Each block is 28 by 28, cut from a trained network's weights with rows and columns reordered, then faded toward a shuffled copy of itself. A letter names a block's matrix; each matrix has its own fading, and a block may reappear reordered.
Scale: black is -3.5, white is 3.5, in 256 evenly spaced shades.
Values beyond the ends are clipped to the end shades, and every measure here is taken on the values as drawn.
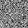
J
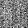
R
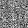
R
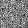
R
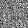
R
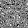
J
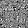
R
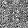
J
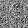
J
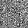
R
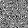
J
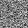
J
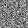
J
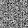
R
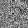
R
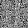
R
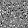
J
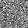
R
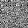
J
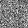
R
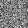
R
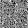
R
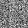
R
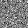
R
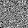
J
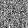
R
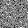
J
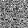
J
